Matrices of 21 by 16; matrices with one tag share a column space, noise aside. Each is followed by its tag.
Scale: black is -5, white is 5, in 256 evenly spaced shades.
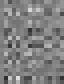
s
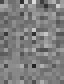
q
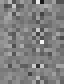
q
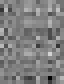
s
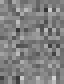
s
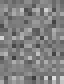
s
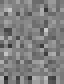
s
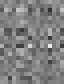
s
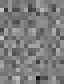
s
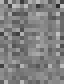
q
